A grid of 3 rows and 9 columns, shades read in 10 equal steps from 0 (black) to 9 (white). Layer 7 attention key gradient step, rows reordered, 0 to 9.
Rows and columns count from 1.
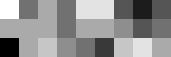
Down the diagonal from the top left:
9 6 7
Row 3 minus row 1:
-9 2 1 1 -4 -6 4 7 3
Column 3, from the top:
6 6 7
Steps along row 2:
same same down up same down down up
